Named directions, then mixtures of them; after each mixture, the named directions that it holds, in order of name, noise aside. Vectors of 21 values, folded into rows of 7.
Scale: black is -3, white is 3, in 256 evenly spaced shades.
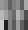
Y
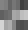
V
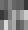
V, Y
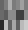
V, Y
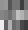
V, Y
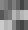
V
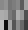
Y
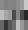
V, Y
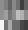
V, Y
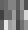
V, Y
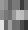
V, Y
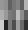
Y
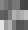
V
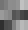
V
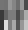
Y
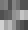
V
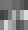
V, Y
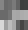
V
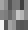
V, Y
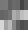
V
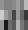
V, Y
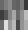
V, Y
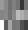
V, Y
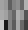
Y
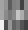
V, Y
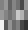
V, Y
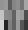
Y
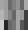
Y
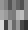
V, Y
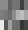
V, Y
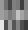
V, Y
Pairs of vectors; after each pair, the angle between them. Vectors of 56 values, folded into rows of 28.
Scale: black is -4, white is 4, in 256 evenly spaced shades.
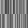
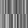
partly aligned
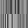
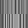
partly aligned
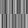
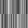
partly aligned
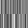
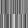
nearly parallel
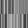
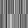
partly aligned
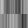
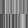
partly opposed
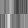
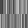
partly opposed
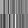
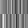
orthogonal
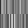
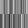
orthogonal
